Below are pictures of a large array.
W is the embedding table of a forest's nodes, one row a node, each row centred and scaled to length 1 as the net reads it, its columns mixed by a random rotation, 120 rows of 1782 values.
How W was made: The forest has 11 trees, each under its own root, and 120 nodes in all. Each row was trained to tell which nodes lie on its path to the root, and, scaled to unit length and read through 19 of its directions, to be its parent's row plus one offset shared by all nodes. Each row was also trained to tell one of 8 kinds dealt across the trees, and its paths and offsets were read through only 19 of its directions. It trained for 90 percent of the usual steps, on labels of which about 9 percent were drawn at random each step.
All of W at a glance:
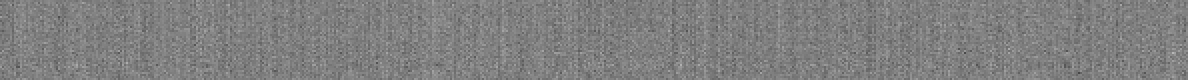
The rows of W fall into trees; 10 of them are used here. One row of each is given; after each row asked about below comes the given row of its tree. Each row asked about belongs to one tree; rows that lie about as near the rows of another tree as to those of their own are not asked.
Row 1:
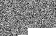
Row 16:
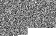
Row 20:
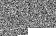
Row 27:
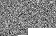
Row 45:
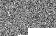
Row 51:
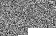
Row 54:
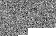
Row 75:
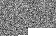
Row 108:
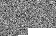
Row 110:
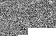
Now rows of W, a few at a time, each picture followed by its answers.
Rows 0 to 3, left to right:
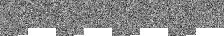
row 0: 51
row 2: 75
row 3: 27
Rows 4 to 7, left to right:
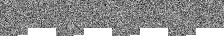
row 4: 1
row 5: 108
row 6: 54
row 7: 54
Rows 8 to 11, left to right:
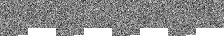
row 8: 1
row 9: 108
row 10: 45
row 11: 16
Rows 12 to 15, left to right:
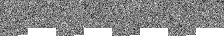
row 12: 110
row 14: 20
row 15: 54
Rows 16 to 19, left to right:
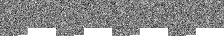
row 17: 75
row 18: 51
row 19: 1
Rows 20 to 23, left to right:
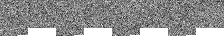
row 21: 110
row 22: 51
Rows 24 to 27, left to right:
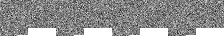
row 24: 45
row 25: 20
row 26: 45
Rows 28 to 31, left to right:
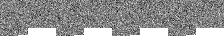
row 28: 1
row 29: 45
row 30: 75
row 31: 110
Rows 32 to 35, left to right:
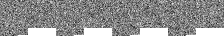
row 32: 45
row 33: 110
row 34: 110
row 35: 108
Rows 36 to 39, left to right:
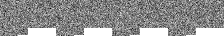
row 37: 45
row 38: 27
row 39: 1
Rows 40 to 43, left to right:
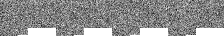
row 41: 75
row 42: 1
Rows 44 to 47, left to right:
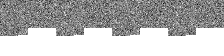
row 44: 54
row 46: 1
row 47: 45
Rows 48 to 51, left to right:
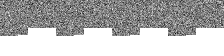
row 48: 54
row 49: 108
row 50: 54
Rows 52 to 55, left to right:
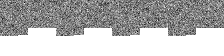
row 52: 54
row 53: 51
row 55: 75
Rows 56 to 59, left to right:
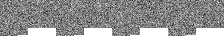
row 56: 27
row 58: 54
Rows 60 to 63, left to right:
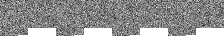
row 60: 108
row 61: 54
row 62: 45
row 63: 51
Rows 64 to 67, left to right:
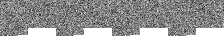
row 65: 108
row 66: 16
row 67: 54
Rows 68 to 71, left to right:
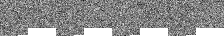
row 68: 75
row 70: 45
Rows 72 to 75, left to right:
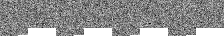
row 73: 108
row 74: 110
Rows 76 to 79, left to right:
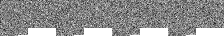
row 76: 75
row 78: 51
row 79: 51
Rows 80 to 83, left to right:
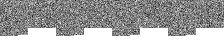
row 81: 75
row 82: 110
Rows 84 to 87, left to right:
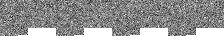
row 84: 51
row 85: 75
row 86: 16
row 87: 20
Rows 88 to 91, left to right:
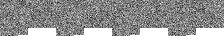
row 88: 45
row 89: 45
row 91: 75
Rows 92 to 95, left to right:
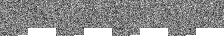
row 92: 54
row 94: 108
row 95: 20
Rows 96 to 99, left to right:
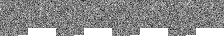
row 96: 75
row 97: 108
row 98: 75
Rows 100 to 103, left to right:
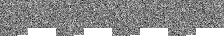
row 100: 108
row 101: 108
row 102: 54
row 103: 75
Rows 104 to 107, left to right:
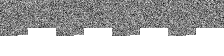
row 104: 20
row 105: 27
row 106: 27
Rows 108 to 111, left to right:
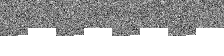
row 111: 51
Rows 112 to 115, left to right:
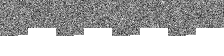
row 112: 45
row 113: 108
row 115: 1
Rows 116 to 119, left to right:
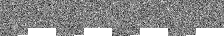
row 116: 108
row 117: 16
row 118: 110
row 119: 54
